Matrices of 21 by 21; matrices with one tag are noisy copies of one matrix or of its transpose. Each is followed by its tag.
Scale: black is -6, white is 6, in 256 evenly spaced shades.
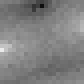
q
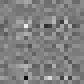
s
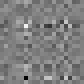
s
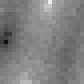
q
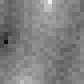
q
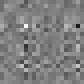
s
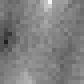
q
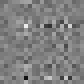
s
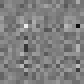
s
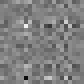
s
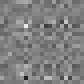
s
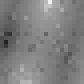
q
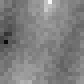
q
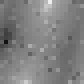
q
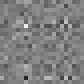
s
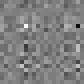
s
